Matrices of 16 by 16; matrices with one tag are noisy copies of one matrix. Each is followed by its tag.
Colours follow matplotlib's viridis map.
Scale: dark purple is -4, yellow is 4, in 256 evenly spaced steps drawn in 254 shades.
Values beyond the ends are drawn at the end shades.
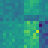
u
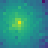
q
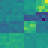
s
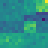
s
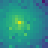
q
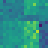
u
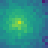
q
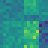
u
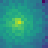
q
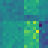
u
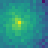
q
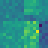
u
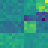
s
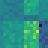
u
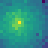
q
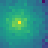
q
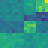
s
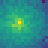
q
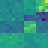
s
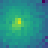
q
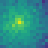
q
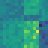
u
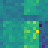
u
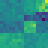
s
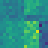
u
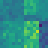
u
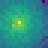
q
